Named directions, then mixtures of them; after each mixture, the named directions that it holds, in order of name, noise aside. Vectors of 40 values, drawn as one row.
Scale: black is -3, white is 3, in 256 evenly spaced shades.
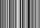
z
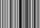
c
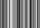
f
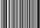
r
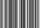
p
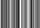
c, f, z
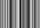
c, f, z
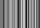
p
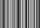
p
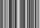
p, z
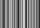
p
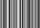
r, z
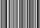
f, p, r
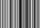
c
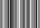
f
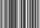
p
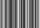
p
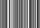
f, p, r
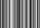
f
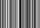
c, z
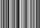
c, p, z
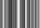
f, p, z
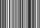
f, z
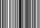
c, f, z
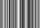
p, z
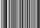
r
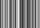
c, p, z
